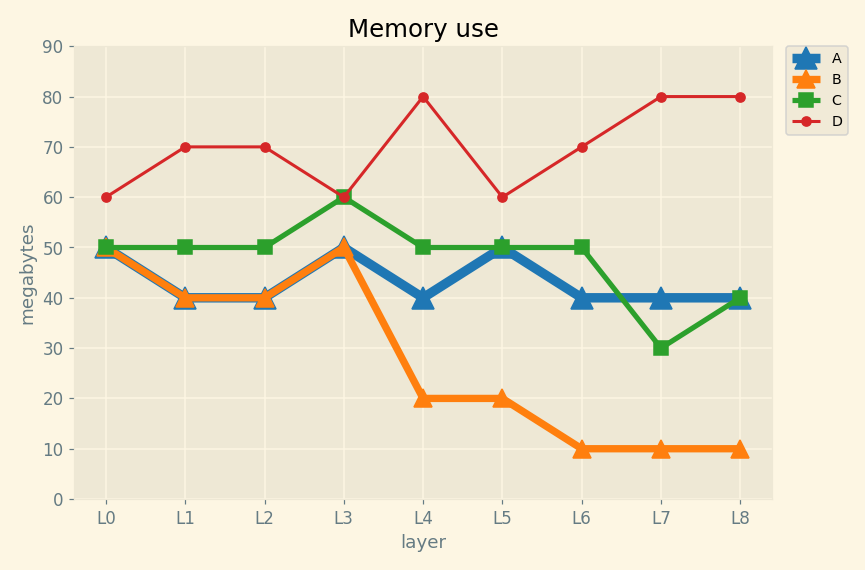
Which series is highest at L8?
D
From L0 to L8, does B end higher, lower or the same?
lower
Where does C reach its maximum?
L3
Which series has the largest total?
D
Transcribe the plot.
Title: Memory use
x-axis: layer, ticks L0 L1 L2 L3 L4 L5 L6 L7 L8
y-axis: megabytes, ticks 0 10 20 30 40 50 60 70 80 90
Legend: A, B, C, D
Values:
A: 50 40 40 50 40 50 40 40 40
B: 50 40 40 50 20 20 10 10 10
C: 50 50 50 60 50 50 50 30 40
D: 60 70 70 60 80 60 70 80 80
